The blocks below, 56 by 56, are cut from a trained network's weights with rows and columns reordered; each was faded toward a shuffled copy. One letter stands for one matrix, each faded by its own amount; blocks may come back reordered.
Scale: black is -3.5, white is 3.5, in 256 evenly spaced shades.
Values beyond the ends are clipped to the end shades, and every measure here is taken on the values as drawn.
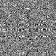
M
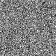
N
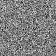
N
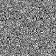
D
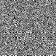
M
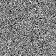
N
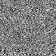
M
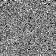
D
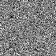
D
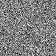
N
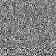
M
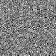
M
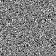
D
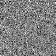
D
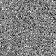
D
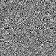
M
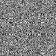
M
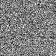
N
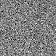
D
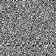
M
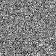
D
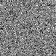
D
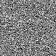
N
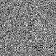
M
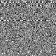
M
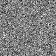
N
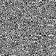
D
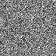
N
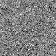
D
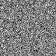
N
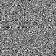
M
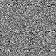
M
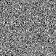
D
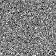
D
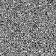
D
